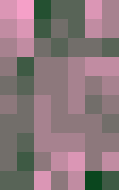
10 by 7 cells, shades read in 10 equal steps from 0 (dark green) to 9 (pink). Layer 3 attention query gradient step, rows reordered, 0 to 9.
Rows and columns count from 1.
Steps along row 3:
up down down up same down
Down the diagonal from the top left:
8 8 4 5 6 4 4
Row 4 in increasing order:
2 5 5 5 6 7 7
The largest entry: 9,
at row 1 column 2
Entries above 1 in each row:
6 7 7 7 7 7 7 7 7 6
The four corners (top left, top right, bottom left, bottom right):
8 6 3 2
